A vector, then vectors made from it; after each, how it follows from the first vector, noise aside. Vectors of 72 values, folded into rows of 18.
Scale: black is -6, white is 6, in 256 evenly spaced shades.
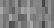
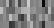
scaled up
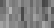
wrapped around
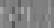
partly zeroed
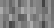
copied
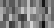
scaled up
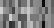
scaled up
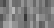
wrapped around
